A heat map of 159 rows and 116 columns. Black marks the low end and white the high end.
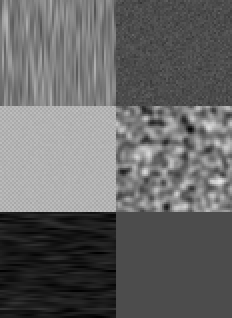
It is made of 3 by 2 panels. Panel 1,1: middling, streaked downward. Panel 1,2: low, fine-grained, faint in contrast. Panel 2,1: high, checkered, faint in contrast. Panel 2,2: middling, blotchy, strong in contrast. Panel 3,1: very low, streaked across, faint in contrast. Panel 3,2: low, flat.
